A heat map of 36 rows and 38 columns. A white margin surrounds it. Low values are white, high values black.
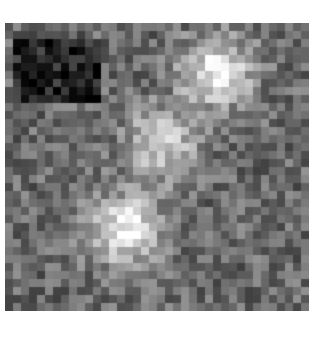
An odd patch, higher than its surroundings, sits in the top left. The top left is the ninth with the highest average. There are three dips. There are no regular stripes.
